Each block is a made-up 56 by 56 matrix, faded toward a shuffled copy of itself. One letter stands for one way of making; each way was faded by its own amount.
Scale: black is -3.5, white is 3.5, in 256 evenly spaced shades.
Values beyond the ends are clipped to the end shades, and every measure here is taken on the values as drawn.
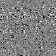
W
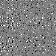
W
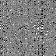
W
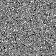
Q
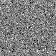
Q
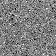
Q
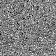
Q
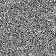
Q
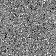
Q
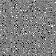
W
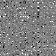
W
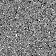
Q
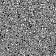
Q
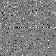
W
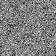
Q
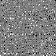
W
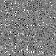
W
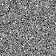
Q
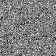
Q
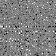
W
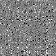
W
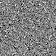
Q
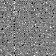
W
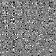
W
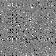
W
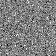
Q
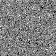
Q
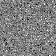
Q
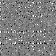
W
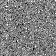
Q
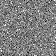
Q
